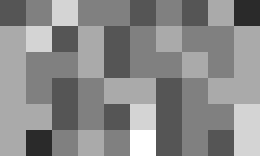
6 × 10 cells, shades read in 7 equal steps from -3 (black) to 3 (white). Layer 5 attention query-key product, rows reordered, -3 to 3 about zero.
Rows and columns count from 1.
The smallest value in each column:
-1 -2 -1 0 -1 -1 -1 -1 -1 -2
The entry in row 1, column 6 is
-1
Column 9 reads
1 0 0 1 0 -1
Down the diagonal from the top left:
-1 2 0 0 -1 3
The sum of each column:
4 1 -1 3 -2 5 -2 0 1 5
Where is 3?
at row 6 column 6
